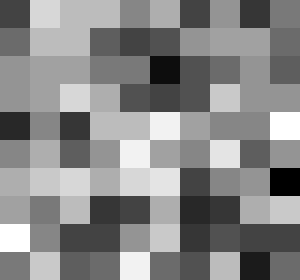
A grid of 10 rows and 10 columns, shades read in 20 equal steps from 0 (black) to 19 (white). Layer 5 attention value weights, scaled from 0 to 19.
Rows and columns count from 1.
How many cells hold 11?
11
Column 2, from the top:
16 14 12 12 10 13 15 9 10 15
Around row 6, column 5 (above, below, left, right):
14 16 11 12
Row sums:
101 97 86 106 114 116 116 92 85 95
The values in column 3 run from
4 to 16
